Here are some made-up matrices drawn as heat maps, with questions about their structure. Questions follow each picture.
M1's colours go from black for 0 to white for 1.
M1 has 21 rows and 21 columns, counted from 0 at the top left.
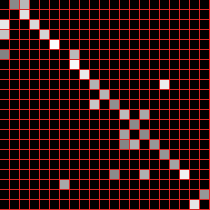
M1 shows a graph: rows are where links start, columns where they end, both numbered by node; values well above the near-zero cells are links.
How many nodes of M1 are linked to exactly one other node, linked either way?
2
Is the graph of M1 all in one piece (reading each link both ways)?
no
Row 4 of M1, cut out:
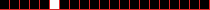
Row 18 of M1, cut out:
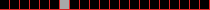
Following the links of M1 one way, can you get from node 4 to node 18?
yes
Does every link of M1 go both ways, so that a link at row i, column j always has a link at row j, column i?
no
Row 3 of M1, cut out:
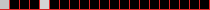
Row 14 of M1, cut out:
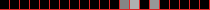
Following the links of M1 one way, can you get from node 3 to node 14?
yes
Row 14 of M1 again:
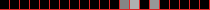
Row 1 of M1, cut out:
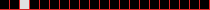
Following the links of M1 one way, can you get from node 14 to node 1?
no
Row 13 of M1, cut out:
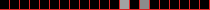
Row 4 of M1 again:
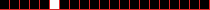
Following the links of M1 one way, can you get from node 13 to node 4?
no
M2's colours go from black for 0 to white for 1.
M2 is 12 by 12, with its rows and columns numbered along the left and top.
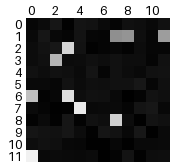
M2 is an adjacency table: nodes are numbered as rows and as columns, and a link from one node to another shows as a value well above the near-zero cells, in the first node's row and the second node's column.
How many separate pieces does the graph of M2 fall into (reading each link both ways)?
4
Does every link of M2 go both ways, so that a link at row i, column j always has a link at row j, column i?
no
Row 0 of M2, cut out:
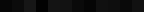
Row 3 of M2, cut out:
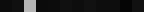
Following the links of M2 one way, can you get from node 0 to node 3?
no
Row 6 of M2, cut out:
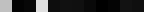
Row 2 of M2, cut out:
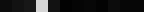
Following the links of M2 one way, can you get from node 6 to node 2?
yes
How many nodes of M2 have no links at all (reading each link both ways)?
3
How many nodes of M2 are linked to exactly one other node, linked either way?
2
